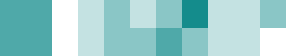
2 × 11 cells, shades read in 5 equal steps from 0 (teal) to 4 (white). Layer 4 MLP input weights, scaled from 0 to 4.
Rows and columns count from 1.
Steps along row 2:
same up down down same down up up same up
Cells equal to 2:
6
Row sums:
24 26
